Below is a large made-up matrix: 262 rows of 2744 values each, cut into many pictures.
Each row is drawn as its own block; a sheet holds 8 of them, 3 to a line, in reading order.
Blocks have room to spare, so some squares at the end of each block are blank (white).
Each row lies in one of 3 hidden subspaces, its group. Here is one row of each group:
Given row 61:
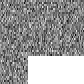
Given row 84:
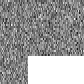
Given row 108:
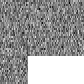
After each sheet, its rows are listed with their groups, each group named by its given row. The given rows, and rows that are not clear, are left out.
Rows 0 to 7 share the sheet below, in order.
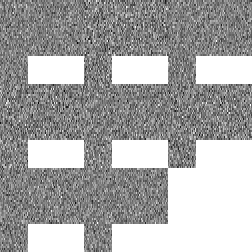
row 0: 84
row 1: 84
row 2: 84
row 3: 61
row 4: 61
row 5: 61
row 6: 61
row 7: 61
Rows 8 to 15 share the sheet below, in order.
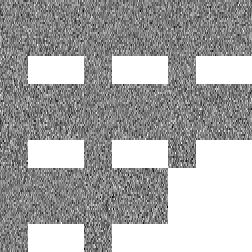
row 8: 108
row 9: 61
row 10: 84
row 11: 108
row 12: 61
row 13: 84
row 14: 61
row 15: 108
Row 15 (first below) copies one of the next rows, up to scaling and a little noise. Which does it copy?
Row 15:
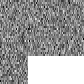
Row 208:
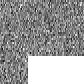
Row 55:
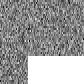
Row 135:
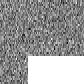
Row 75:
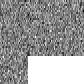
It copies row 55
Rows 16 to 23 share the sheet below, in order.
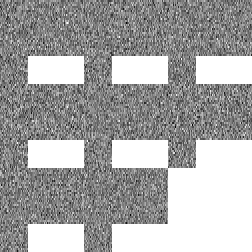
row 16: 61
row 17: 108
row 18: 84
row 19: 61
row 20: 108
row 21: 84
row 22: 84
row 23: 84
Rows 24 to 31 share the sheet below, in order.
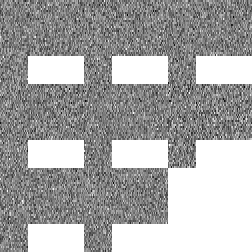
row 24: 108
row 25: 84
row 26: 84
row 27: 61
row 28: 108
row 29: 108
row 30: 108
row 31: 84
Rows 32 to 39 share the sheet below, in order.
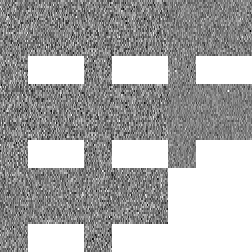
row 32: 61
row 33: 108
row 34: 84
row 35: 84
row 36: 108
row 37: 108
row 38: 84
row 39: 84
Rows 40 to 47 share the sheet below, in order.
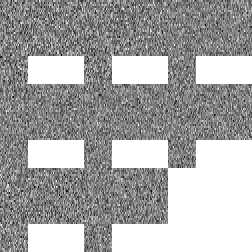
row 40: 61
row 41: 108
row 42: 84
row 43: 84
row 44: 84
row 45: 61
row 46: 61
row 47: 108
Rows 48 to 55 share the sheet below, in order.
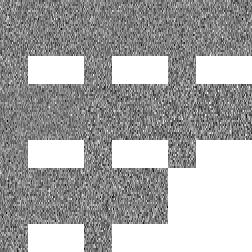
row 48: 61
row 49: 61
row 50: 84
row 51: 84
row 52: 84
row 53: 108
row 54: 84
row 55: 108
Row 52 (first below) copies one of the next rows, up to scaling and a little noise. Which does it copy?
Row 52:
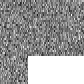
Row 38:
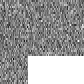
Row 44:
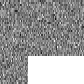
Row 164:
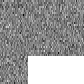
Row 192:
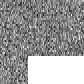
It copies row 192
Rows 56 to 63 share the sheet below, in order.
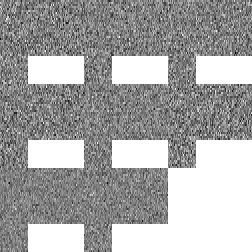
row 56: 61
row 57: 108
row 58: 108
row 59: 84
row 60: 84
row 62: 61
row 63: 84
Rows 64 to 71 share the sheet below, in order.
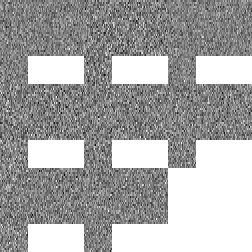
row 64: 84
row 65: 61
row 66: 108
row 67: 61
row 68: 61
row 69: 84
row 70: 61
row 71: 84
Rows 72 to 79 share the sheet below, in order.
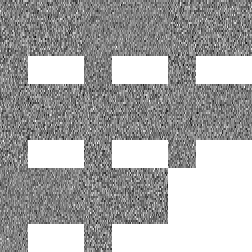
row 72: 108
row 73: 61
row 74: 61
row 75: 108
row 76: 84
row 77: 108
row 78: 84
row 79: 84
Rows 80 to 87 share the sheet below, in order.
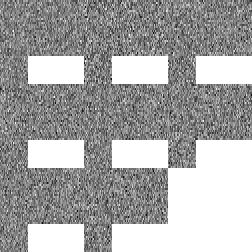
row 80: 108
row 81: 108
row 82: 84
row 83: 84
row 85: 108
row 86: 84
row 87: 108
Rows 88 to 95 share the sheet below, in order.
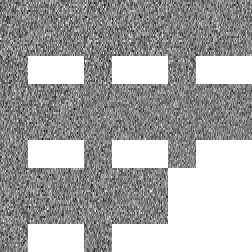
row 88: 61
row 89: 108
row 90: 108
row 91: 84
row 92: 61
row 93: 61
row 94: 108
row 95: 61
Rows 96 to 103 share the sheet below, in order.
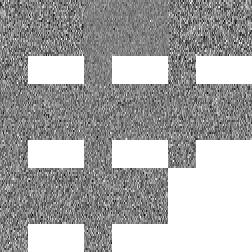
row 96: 84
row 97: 108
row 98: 61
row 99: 108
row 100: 84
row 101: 108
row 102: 61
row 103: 84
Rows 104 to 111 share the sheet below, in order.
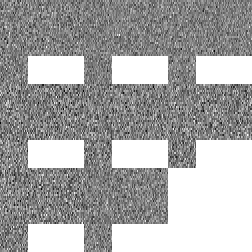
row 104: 84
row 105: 61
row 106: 108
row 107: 61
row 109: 84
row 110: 84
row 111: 108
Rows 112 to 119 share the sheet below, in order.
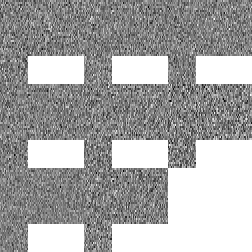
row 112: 108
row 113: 61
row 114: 61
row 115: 61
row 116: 61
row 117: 108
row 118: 84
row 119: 61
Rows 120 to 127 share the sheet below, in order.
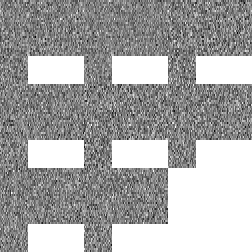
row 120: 108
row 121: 108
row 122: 108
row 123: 108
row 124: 108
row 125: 84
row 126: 84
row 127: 108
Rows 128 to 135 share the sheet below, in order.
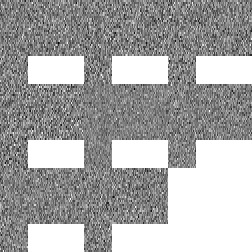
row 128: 108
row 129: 84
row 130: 108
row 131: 61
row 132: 84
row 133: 61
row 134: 108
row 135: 108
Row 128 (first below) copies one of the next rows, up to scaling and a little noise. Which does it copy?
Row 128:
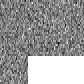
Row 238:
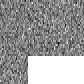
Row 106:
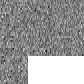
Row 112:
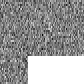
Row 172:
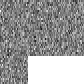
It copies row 238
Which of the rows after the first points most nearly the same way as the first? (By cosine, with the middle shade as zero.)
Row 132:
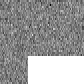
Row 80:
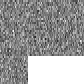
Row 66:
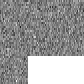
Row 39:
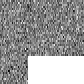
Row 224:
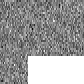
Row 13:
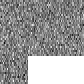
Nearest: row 224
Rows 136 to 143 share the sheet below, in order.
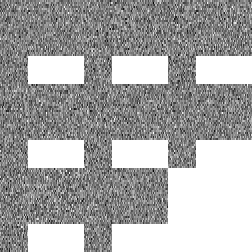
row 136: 61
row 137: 108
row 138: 61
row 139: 84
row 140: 84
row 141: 84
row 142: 61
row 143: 108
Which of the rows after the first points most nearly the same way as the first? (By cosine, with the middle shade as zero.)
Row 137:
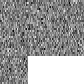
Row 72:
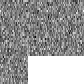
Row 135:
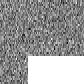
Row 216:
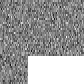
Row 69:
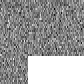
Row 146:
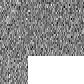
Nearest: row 135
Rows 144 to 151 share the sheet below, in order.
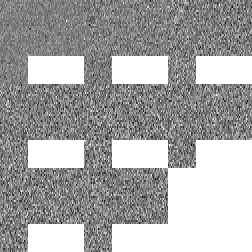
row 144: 108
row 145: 61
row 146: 61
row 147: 61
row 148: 61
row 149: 108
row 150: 61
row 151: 84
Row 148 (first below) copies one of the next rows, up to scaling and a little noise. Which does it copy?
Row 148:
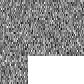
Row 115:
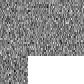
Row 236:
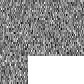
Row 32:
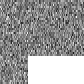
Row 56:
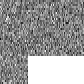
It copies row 236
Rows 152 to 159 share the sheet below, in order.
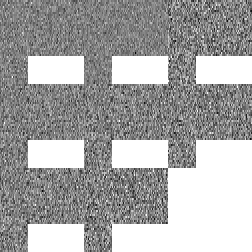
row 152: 108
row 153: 61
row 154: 108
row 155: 108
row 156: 108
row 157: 108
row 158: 108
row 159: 108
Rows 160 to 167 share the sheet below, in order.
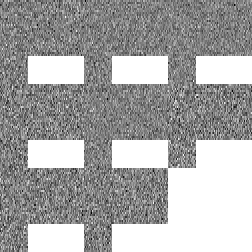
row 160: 84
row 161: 61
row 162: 84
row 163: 61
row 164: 84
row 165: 61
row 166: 108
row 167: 108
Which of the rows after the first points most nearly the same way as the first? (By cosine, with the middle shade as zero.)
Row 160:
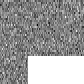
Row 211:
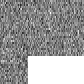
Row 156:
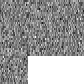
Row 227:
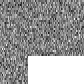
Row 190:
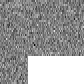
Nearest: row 227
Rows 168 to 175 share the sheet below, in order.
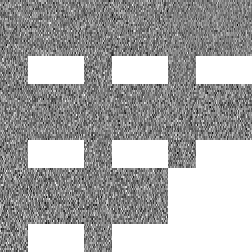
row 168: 84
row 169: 108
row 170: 108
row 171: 84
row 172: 108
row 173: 108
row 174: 108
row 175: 108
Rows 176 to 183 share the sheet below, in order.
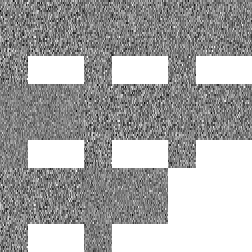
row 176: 108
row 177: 108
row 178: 84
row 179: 84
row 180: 108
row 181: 108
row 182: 108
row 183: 61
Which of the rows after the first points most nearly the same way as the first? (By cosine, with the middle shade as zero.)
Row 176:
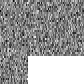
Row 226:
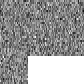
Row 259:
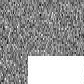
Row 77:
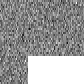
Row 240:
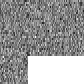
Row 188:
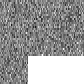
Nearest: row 226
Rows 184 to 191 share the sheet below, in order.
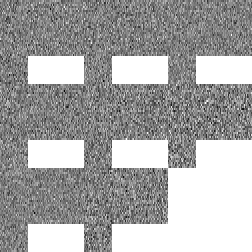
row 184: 61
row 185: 84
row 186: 61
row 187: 61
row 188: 84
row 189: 84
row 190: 84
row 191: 108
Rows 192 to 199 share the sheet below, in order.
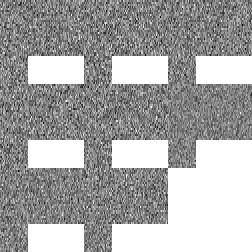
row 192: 84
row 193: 61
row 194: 84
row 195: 84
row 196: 61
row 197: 108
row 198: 108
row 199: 84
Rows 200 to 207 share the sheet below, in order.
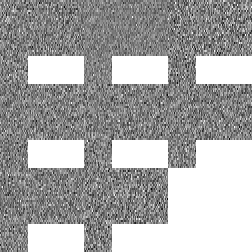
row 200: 61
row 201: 61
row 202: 61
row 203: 61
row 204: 108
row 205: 61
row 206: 84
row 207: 61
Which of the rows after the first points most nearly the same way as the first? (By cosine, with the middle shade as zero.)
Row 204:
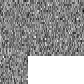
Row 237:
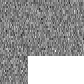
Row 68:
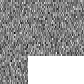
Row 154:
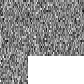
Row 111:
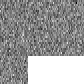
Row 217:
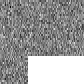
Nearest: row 154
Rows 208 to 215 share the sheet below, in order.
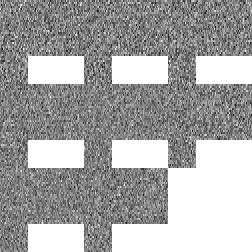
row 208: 108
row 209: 61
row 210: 108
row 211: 108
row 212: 84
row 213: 61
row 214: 84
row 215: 84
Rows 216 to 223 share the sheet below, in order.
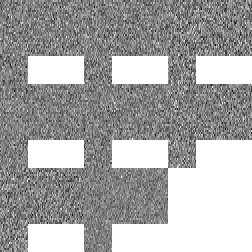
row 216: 61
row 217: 84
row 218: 61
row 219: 84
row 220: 108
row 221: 61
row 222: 61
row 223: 61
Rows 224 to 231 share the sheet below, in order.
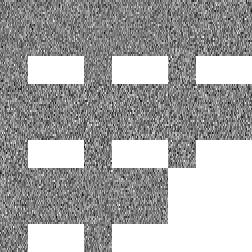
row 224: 84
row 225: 84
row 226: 108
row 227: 84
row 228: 108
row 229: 108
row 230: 84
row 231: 108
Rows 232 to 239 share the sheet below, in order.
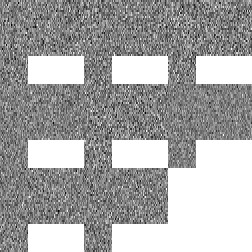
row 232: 84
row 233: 84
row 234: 84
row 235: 84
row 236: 61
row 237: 108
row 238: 108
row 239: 61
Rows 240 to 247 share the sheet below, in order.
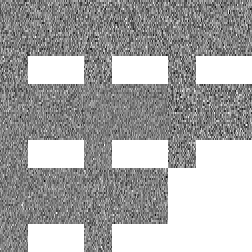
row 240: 108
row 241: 108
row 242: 84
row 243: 84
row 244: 61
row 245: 84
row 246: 108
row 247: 84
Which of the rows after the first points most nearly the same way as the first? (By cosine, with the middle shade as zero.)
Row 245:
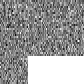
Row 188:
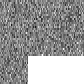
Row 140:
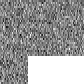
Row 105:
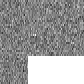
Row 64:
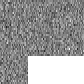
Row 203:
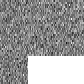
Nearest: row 64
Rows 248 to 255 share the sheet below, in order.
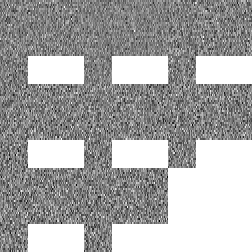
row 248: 61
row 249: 108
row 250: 108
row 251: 61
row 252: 84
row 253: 84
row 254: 61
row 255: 84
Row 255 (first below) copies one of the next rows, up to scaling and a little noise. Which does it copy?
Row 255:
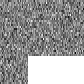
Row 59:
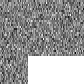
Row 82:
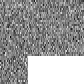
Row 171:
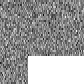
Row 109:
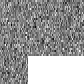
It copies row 59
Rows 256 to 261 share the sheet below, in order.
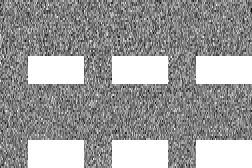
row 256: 108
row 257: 108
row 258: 108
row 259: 84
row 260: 61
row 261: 84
